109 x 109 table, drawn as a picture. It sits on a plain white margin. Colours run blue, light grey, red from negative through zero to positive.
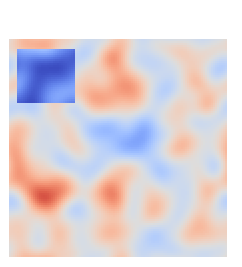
The top left is the ninth with the lowest average. In the top left lies a patch that is lower than the rest. Overall the values sit about 50% of the way up the scale. The top left is the roughest part.
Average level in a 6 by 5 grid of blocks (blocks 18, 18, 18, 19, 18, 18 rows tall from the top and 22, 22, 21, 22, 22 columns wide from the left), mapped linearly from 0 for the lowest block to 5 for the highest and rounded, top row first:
1 1 4 3 3 / 0 2 5 3 4 / 3 3 1 2 3 / 5 3 3 2 3 / 5 4 4 3 3 / 4 3 4 2 4
